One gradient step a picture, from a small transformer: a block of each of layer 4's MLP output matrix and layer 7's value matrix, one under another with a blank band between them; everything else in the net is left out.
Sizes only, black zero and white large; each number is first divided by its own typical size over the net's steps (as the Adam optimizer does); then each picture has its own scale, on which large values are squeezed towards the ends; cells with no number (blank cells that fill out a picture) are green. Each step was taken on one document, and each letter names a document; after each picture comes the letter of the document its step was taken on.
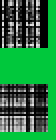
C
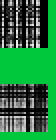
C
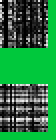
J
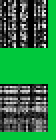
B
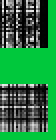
C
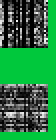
J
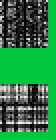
J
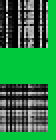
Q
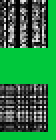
B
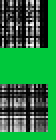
C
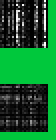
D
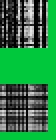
Q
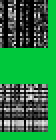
J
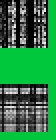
B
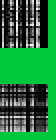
C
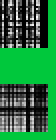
C
